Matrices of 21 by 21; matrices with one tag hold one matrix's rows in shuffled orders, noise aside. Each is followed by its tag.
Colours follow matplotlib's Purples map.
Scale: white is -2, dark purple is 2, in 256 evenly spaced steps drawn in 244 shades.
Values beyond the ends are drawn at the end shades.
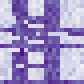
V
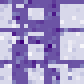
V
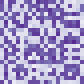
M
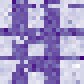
V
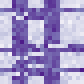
V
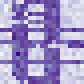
V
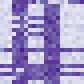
V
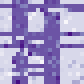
V
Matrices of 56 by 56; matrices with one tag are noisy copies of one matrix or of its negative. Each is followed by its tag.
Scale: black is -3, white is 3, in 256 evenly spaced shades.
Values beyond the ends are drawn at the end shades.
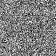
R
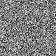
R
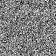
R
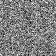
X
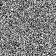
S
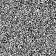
R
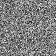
R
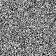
S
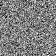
S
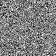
S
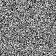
S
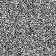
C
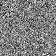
S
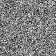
R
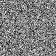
C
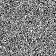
R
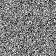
R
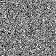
C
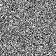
S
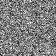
X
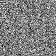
C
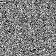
C
